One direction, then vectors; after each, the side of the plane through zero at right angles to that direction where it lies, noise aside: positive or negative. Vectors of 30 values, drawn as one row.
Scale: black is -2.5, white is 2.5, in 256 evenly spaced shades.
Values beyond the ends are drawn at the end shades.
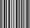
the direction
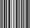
positive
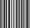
positive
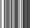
positive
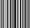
negative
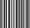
positive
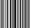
negative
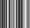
positive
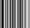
negative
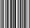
negative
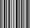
positive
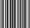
negative
